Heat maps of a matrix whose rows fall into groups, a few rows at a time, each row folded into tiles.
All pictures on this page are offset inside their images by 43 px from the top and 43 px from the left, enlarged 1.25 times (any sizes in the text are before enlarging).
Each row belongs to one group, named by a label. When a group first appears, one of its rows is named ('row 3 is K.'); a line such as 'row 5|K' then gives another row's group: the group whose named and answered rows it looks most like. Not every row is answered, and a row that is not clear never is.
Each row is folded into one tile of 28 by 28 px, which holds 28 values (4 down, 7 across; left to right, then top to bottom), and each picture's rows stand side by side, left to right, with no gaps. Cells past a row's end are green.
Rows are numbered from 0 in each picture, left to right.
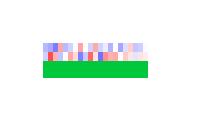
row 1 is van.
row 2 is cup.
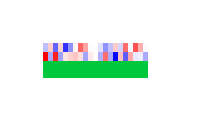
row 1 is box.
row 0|cup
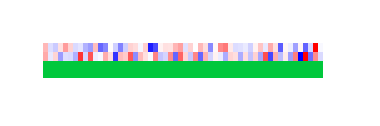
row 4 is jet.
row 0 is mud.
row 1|cup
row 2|van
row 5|box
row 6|jet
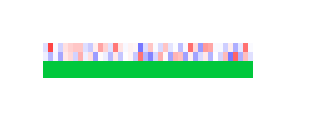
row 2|box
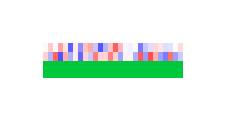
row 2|box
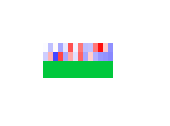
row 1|mud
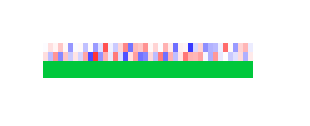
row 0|jet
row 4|cup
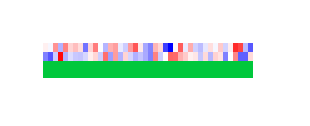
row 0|van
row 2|mud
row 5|mud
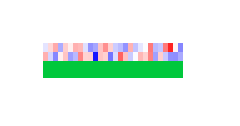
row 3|mud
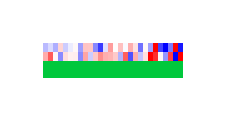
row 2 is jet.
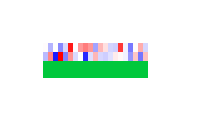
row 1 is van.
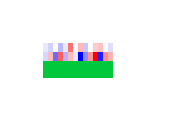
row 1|van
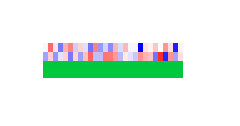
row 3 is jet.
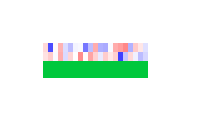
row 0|cup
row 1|cup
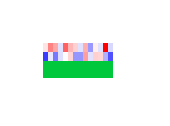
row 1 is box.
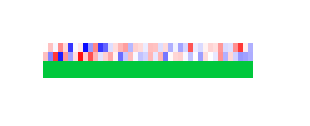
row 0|jet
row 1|cup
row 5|mud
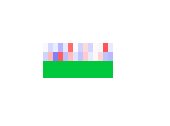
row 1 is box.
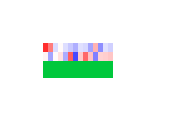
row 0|box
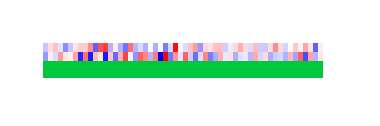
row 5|mud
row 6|mud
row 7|jet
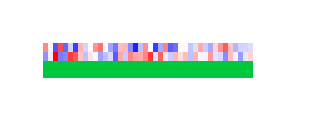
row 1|mud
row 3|cup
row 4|cup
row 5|box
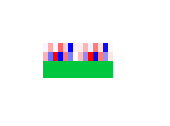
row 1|jet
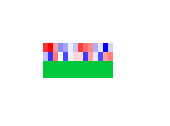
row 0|box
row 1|box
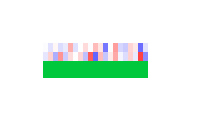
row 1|jet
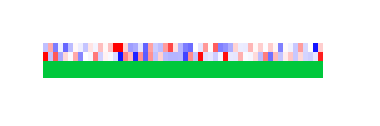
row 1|van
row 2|box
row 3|mud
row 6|jet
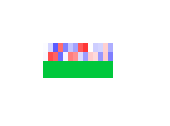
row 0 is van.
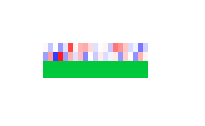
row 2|box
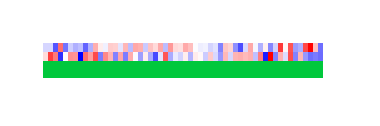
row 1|van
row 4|box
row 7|mud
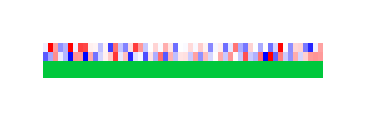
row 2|mud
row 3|jet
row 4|jet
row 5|cup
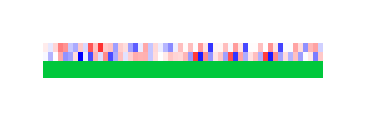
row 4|jet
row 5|jet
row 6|jet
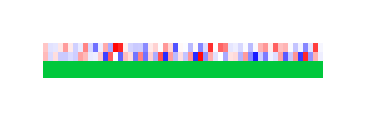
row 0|mud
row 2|box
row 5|box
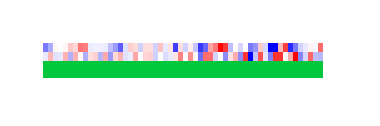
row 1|box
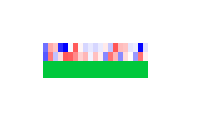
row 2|box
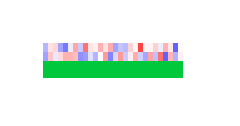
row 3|jet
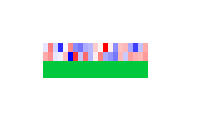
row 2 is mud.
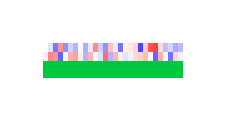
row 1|cup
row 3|box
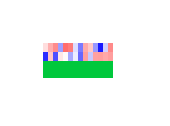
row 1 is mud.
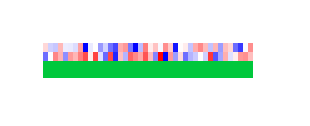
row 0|van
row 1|cup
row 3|jet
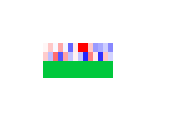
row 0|jet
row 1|box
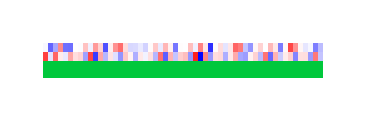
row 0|cup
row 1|jet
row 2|box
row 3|jet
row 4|jet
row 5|mud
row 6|jet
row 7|box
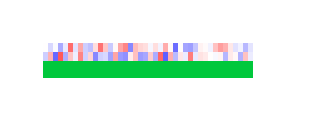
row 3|jet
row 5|box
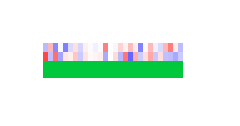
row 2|jet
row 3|mud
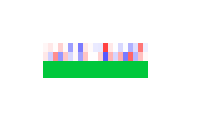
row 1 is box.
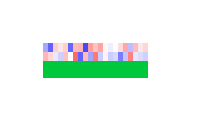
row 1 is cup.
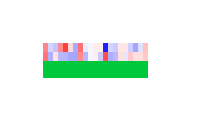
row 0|mud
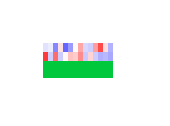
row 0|cup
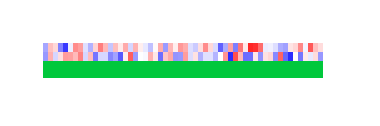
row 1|mud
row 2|van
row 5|van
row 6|box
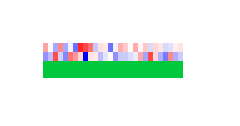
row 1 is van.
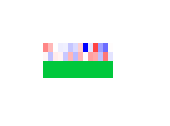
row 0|box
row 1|cup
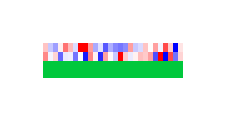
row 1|box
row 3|jet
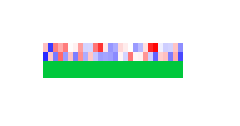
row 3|box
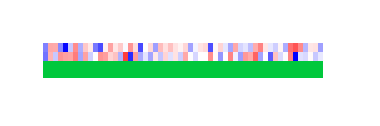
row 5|van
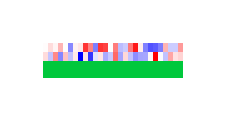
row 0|jet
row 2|mud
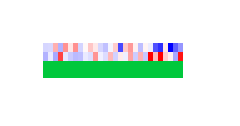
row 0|van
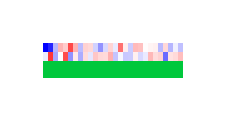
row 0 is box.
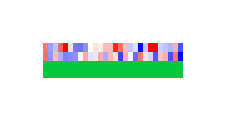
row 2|box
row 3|box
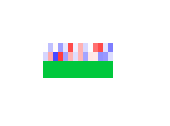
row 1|mud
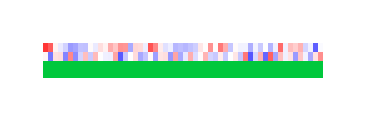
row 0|box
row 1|van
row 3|box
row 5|box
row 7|box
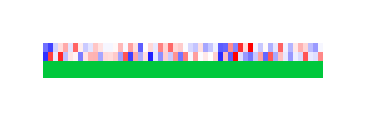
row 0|van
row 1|van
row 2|jet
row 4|cup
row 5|van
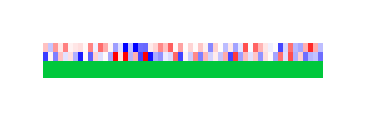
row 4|jet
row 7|mud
